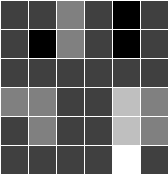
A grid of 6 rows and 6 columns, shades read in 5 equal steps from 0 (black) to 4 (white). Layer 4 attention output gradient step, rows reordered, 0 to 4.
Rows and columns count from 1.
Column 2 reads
1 0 1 2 2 1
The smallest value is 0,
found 3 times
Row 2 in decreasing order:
2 1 1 1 0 0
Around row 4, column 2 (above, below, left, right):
1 2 2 1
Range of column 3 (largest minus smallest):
1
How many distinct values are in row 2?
3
